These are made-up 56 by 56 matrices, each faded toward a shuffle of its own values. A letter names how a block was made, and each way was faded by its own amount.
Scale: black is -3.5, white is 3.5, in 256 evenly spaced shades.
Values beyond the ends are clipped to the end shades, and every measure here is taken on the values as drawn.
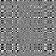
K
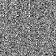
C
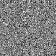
C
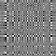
K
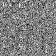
C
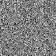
C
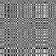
K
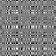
K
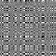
K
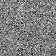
C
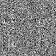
C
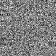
C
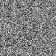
C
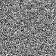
C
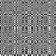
K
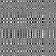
K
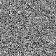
C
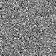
C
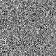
C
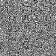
C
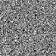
C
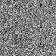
C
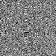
C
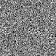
C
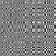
K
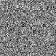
C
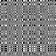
K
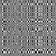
K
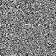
C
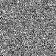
C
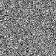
C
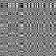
K
